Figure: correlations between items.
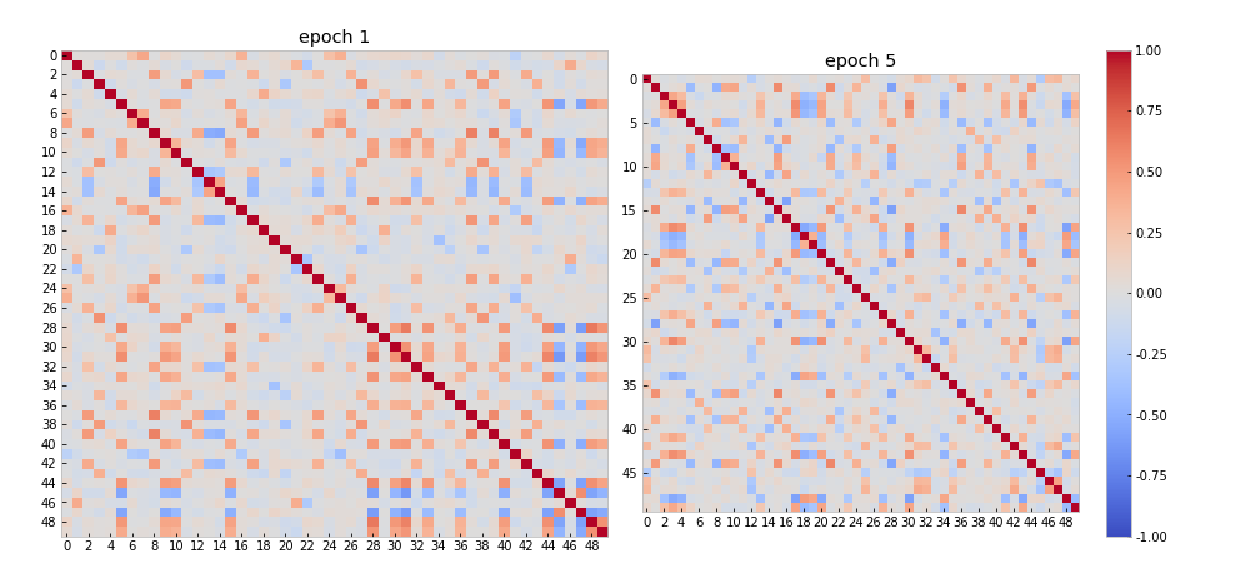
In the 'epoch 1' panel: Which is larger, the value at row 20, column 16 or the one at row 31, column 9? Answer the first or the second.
the second
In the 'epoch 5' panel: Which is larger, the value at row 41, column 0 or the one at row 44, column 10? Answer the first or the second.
the second
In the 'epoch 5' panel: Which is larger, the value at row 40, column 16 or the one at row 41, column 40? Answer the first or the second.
the first
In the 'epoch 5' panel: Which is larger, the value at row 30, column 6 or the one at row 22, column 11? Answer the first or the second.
the first
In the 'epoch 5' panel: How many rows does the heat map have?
50
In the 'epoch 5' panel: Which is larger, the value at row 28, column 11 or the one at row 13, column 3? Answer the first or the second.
the second
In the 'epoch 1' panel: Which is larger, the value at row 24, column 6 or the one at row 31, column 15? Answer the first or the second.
the second
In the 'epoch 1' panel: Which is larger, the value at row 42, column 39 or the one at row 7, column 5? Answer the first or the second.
the first
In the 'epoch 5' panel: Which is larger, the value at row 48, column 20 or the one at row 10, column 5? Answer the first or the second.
the second
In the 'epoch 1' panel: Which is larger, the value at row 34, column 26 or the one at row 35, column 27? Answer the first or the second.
the second
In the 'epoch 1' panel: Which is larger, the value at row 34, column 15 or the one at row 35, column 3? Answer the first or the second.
the second
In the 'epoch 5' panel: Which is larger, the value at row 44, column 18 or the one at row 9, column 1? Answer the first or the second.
the second
